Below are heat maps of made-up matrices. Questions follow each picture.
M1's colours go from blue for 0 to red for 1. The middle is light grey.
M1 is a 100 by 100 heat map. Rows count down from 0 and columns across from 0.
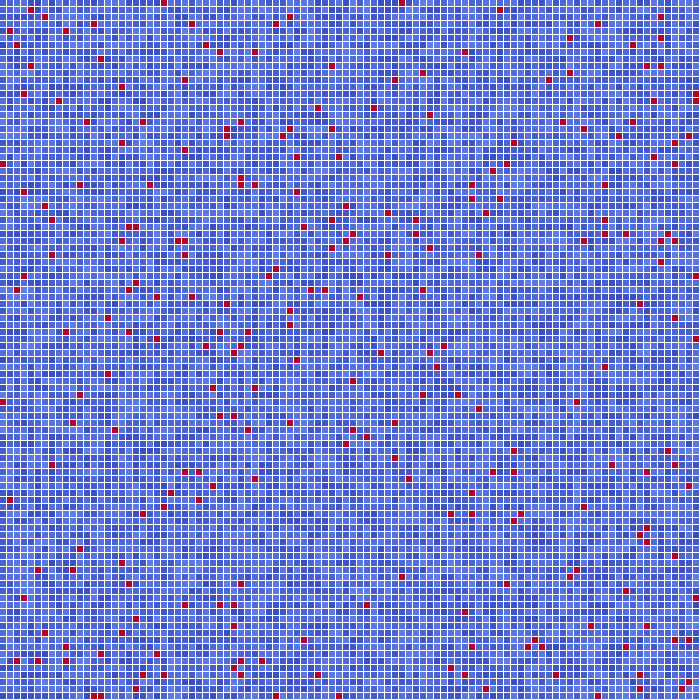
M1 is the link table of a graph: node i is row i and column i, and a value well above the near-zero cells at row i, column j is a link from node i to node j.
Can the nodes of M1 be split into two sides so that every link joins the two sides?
no
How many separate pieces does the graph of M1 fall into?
2
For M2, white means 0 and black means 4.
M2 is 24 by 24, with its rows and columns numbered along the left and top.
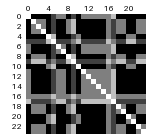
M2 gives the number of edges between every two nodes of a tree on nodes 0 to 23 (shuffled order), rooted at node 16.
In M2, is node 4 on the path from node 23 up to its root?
no
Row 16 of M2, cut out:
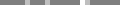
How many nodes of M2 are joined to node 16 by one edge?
3
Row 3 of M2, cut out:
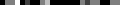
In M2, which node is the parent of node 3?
9
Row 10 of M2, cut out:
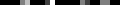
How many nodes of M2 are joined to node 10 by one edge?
1
